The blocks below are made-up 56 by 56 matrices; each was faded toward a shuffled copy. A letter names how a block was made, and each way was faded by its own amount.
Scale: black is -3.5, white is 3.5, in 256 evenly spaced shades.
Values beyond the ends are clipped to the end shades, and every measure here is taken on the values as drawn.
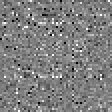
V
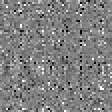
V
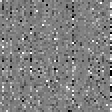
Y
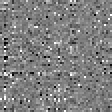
V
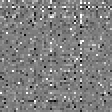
V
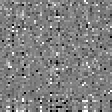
V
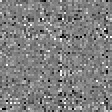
V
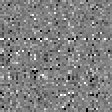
V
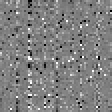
Y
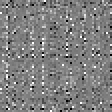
Y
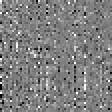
Y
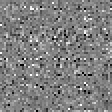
V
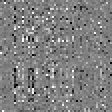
Y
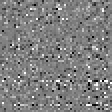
V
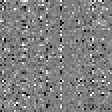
Y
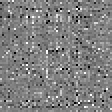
V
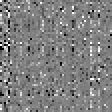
Y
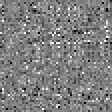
V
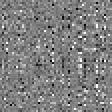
Y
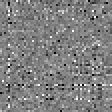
V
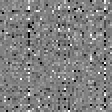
Y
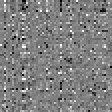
Y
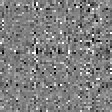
V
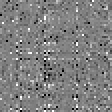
Y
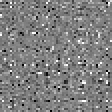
V
